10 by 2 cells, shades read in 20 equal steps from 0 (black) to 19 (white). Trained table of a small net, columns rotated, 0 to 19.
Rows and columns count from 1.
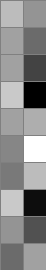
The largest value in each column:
15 19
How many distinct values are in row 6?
2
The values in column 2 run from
0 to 19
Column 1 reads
14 12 12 15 12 10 9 15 11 8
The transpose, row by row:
14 12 12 15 12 10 9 15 11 8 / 11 8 5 0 13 19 14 1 6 12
